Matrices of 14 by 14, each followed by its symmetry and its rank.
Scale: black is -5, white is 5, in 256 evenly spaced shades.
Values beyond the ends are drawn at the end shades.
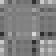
symmetric, rank one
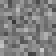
neither, full rank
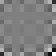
symmetric, rank one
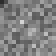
symmetric, full rank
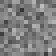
neither, full rank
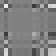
symmetric, rank one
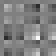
symmetric, rank one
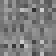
neither, rank three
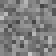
neither, full rank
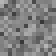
symmetric, full rank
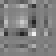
symmetric, rank one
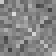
symmetric, full rank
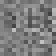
neither, rank three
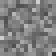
symmetric, full rank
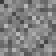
symmetric, full rank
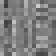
neither, rank three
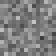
neither, full rank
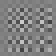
symmetric, rank one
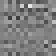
neither, rank three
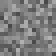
neither, full rank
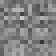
neither, rank three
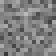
neither, full rank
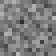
symmetric, full rank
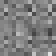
neither, rank three
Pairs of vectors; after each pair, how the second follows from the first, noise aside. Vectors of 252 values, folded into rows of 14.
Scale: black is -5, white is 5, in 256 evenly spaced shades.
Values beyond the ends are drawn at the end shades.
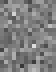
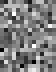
scaled up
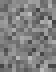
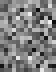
scaled up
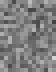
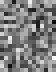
scaled up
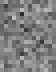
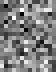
scaled up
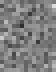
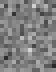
wrapped around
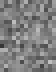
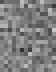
shuffled
